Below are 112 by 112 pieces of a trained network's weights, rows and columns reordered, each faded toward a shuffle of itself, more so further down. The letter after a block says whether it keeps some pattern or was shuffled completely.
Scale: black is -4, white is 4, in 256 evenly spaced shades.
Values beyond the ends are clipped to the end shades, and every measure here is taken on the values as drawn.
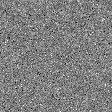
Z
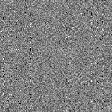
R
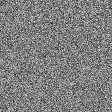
Z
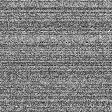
R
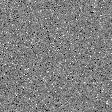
Z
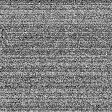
R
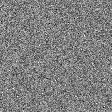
R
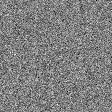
Z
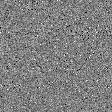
R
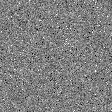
Z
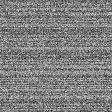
R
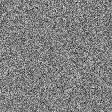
R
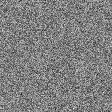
Z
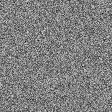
Z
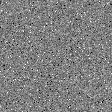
Z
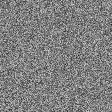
Z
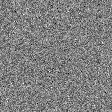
R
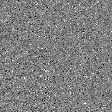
R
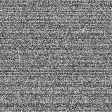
R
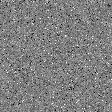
Z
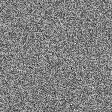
Z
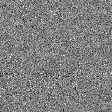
R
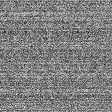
R
